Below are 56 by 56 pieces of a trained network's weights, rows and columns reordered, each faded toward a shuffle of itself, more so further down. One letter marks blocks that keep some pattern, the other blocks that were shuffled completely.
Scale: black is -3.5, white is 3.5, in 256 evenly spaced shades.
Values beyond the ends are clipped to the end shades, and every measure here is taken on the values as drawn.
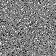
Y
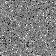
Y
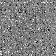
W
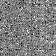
W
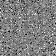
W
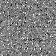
W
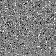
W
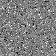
Y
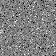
Y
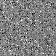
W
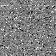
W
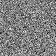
Y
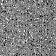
W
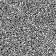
Y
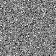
W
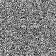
W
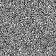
W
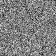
Y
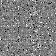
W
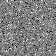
Y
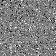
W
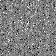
W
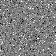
Y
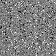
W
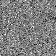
Y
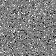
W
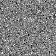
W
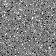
Y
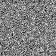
Y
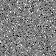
Y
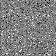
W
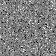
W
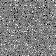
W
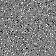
Y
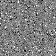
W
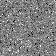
Y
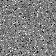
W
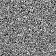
Y
